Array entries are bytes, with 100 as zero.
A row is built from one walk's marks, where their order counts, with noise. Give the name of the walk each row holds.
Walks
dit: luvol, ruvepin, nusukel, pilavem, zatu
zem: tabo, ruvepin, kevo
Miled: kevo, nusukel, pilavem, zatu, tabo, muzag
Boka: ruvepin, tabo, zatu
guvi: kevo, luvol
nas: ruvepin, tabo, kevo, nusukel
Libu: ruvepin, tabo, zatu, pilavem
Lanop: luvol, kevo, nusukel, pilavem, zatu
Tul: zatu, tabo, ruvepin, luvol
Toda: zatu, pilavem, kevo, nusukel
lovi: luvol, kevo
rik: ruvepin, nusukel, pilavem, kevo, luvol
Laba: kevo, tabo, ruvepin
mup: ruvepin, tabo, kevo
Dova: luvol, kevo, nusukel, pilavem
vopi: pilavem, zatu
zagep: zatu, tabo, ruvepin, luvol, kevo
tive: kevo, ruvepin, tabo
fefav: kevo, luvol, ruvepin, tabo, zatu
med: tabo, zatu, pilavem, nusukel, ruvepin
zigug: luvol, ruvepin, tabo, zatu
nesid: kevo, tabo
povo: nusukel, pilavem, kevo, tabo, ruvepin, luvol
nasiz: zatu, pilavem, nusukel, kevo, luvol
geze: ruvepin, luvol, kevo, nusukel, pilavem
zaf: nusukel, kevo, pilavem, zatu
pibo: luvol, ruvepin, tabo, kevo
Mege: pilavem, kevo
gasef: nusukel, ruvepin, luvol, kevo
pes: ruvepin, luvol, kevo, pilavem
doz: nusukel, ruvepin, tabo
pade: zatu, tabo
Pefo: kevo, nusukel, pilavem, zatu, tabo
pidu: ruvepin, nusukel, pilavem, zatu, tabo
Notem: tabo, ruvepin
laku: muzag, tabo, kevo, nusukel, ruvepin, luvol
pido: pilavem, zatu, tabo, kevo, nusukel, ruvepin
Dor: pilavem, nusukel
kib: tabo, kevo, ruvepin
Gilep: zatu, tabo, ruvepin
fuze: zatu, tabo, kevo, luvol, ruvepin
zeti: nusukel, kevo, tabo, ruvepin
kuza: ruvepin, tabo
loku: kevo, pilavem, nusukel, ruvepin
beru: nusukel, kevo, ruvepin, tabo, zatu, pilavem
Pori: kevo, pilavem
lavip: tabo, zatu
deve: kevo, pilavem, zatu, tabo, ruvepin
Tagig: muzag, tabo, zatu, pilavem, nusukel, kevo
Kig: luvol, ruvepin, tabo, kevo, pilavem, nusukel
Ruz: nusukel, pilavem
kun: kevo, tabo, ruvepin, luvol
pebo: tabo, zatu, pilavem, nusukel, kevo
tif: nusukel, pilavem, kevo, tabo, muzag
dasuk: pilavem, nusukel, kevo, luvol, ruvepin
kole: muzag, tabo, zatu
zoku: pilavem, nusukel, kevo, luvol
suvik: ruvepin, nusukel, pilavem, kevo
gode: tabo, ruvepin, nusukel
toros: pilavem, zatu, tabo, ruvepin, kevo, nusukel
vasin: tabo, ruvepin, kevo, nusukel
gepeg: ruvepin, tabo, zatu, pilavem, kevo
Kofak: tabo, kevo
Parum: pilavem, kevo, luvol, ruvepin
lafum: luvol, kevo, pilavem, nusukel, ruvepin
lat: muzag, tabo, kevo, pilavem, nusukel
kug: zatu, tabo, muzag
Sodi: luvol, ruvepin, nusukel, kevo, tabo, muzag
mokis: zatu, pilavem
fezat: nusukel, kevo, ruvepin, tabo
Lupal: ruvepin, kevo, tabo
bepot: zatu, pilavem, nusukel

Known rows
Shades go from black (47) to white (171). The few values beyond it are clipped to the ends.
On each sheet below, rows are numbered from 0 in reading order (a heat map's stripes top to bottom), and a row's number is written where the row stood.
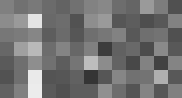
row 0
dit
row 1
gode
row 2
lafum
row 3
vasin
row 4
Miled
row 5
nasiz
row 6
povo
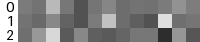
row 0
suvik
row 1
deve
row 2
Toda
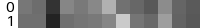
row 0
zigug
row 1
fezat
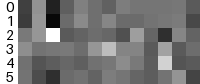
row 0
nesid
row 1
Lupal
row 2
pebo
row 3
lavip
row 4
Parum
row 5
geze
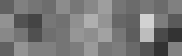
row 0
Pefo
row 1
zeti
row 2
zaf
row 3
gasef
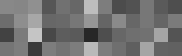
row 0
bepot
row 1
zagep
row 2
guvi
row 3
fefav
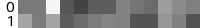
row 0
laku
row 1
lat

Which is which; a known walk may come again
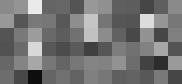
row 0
gode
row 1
Notem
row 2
Miled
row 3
nasiz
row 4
lovi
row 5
Dova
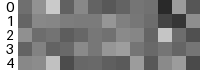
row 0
Toda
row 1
gasef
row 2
fuze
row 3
Pefo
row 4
med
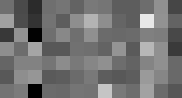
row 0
geze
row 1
Laba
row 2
Lupal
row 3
pido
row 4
pidu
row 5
kib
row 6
tive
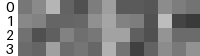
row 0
gepeg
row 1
vopi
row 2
Sodi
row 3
beru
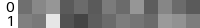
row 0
loku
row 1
laku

